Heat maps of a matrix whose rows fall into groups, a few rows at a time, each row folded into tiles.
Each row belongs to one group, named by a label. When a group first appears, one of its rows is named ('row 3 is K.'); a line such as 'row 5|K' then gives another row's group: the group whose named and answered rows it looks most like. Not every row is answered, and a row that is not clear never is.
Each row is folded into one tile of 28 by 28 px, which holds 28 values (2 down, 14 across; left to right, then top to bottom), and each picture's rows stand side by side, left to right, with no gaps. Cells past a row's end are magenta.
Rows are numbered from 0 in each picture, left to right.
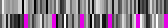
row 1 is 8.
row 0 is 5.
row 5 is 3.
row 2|5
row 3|5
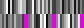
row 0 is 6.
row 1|3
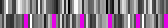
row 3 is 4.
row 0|6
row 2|6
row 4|3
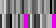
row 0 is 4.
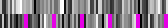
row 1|4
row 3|8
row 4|8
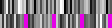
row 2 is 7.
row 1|8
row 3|4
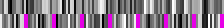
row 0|7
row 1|5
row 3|5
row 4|8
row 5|3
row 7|4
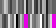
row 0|7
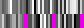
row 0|3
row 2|5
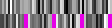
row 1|7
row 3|7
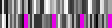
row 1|6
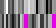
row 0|6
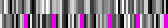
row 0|7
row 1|5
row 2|4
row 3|4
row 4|3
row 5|7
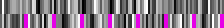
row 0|5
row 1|7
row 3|3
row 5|6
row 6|8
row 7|4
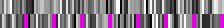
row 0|3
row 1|5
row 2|8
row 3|4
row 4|6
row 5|3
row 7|6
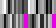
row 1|7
